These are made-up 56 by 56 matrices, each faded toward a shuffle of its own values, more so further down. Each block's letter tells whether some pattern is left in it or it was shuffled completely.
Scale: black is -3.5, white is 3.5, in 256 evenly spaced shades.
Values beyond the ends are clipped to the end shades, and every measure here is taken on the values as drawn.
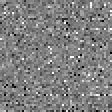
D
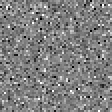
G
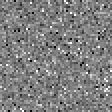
G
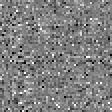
D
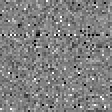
D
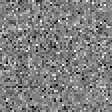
D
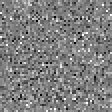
D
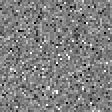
G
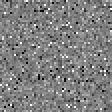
G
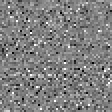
D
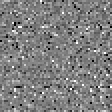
D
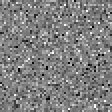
G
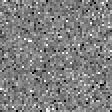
G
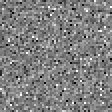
G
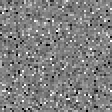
G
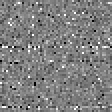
D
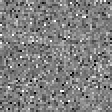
G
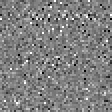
D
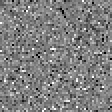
G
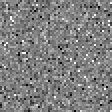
G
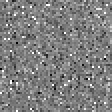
G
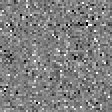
D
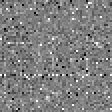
D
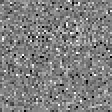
D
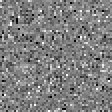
D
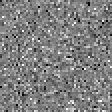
D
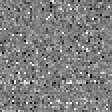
D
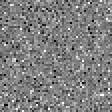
G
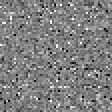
D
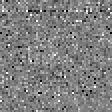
D
